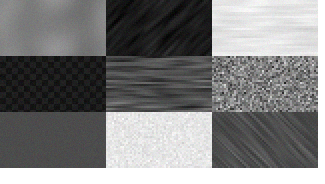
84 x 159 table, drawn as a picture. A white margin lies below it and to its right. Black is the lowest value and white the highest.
It is made of 3 by 3 panels. Panel 1,1: middling, smooth, faint in contrast. Panel 1,2: very low, slanting up to the right, faint in contrast. Panel 1,3: very high, streaked across, faint in contrast. Panel 2,1: very low, checkered, faint in contrast. Panel 2,2: low, streaked across. Panel 2,3: middling, fine-grained, strong in contrast. Panel 3,1: low, flat. Panel 3,2: very high, fine-grained, faint in contrast. Panel 3,3: low, slanting down to the right, faint in contrast.
